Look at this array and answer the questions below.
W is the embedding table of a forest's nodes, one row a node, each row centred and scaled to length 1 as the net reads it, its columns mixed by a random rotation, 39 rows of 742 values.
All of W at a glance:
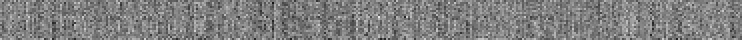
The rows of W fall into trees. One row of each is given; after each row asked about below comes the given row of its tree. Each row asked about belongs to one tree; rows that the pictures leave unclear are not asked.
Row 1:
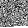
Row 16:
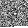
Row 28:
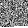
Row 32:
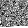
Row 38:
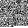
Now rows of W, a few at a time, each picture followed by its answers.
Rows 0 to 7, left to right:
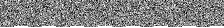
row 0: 16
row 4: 32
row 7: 1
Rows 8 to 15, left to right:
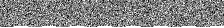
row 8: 1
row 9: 32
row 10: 28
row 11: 38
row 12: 32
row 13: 1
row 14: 38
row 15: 28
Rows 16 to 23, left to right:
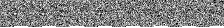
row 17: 16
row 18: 32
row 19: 16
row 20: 28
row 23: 38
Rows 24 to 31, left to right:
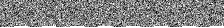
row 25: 28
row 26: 28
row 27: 1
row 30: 28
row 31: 38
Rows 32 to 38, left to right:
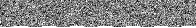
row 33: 28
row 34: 1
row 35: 32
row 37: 16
